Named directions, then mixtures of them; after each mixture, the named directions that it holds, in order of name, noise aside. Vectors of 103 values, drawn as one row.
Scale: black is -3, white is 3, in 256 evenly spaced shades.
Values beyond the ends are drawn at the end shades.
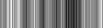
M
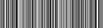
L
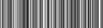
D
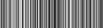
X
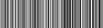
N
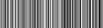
N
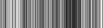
M, N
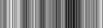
M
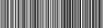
N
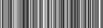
D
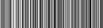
D, X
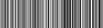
N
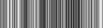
M, N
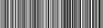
N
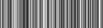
D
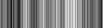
M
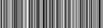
D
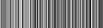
N, X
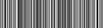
L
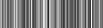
D, N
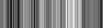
M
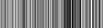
M, N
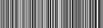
L, N
